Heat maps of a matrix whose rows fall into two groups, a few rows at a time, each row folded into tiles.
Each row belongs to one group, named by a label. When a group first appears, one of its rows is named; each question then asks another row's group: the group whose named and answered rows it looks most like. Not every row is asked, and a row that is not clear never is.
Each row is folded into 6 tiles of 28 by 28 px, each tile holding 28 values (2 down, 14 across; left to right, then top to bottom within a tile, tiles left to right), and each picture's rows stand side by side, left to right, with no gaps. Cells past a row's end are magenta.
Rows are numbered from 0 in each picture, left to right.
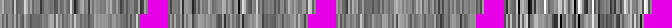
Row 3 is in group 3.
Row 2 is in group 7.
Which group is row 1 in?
3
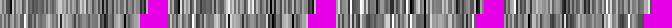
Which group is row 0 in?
7
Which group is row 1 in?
7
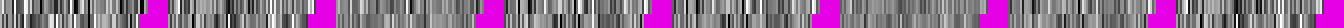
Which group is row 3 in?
3
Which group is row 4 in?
3
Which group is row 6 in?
3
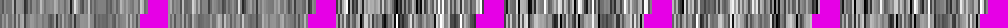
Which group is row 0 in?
3
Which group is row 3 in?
3
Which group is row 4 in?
7
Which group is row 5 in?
3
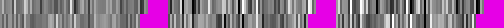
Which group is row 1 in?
3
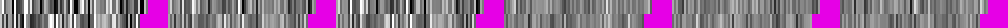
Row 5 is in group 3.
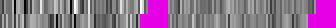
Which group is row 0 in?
3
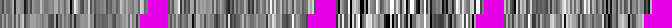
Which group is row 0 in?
3
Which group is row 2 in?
3
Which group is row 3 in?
7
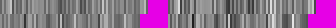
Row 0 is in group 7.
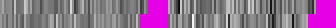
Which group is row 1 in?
7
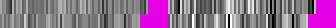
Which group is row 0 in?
7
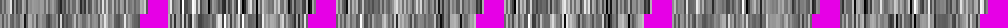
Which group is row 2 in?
7
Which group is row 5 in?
3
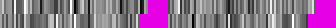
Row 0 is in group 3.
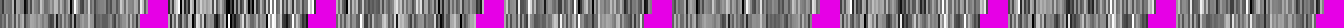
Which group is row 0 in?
3
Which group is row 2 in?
7
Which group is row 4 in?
3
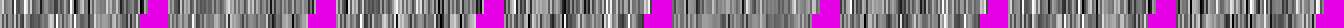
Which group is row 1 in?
7
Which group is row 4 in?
3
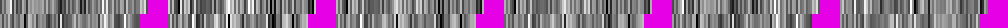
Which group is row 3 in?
7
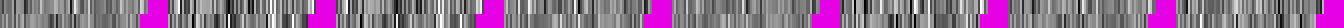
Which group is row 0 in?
3
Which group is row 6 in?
3
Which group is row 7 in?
7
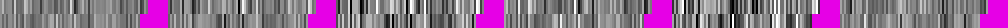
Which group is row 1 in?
3
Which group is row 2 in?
3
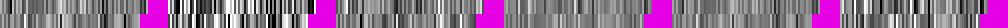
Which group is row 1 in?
7
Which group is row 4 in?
7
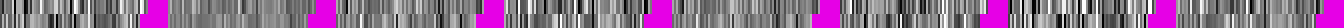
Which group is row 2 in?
7
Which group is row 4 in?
7
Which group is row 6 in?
3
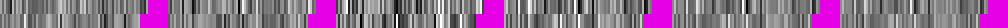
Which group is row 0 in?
7
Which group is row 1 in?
3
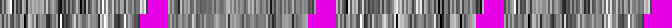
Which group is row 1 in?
7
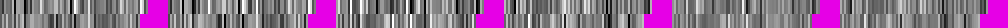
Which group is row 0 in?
3
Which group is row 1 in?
3
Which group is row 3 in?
7
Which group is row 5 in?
7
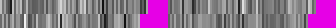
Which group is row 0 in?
7
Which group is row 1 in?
3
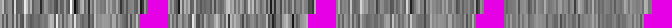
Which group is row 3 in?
3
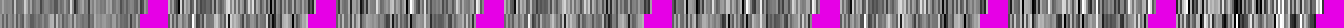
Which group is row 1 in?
7
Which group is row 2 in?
3
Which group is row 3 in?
7
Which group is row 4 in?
3
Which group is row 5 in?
7
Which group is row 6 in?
3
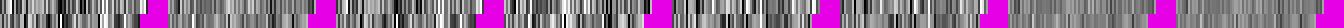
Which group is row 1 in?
7
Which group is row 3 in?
7
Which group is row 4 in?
3
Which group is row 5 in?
3
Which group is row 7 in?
7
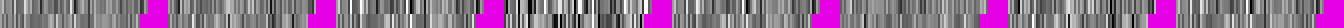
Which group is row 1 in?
7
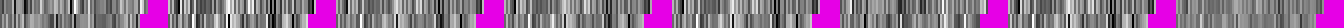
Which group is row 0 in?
3
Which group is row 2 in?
7
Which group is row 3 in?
7
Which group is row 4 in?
7
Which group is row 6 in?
7
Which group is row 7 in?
7
